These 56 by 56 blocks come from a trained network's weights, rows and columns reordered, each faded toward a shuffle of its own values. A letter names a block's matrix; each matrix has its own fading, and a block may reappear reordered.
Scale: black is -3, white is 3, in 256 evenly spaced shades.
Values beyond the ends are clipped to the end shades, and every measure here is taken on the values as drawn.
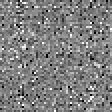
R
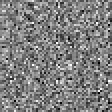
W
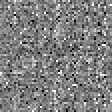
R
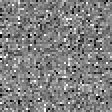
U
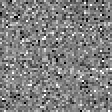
U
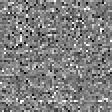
R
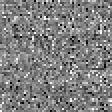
U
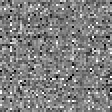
R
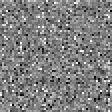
U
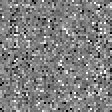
U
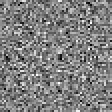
W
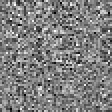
W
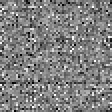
R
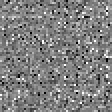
R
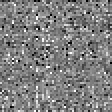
R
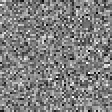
W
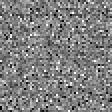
U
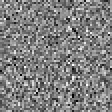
W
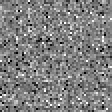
U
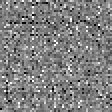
R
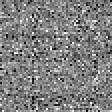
R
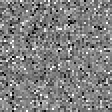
U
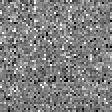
R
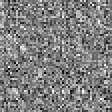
W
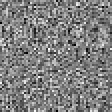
W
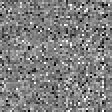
U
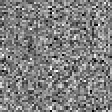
W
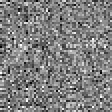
W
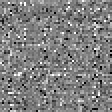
R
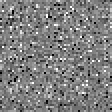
U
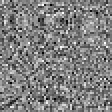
W
